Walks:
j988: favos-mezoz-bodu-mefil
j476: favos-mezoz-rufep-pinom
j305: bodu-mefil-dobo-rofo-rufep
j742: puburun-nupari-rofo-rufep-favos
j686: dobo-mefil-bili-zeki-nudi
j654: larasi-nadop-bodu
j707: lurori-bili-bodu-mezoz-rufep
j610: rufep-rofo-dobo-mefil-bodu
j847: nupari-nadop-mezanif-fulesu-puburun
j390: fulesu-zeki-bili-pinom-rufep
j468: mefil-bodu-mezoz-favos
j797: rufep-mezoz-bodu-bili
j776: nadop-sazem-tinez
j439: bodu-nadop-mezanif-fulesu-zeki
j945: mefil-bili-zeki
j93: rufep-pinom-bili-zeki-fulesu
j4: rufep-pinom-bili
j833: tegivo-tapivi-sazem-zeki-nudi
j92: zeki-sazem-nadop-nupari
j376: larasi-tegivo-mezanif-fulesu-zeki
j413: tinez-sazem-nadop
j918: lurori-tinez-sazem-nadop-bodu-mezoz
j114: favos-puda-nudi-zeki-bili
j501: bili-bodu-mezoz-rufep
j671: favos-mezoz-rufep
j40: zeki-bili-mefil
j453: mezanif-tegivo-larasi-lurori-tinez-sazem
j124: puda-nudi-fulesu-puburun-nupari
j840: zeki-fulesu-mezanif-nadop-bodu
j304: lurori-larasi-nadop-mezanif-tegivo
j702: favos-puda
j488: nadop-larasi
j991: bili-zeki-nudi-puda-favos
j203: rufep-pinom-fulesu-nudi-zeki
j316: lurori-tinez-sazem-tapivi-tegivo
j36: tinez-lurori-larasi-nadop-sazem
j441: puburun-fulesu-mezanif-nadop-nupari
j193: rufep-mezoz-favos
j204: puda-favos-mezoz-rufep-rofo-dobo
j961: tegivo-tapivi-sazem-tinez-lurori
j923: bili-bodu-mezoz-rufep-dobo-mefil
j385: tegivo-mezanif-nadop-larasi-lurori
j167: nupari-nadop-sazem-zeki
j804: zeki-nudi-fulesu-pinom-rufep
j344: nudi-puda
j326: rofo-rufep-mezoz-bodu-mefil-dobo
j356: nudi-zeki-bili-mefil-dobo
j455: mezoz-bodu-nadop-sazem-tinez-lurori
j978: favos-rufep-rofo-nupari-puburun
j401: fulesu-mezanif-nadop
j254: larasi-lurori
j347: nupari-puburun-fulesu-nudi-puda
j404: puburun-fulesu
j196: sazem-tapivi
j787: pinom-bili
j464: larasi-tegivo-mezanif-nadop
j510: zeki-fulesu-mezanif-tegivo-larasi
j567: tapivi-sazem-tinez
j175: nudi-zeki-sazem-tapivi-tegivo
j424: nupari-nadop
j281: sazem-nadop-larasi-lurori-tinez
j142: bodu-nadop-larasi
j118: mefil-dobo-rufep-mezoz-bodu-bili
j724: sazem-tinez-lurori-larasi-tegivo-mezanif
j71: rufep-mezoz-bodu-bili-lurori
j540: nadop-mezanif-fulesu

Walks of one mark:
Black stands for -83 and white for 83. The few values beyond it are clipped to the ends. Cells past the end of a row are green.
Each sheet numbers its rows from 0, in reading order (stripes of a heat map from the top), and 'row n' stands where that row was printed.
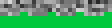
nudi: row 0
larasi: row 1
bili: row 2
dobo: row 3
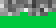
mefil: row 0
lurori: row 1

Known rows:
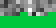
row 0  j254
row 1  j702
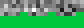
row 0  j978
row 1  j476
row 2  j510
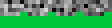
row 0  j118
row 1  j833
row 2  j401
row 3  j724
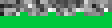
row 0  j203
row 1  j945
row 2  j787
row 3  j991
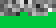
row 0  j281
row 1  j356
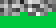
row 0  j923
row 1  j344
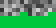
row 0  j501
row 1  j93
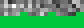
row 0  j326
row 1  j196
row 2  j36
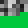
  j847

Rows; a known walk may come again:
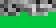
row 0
j510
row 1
j118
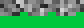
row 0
j36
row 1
j567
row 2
j797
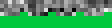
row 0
j488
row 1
j304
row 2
j840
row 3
j787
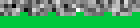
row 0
j833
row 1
j71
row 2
j356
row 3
j413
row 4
j988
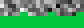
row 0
j40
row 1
j654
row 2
j724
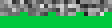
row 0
j776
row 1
j918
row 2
j923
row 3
j203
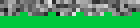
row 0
j401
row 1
j281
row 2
j804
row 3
j610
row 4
j376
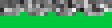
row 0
j4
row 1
j196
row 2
j961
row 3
j686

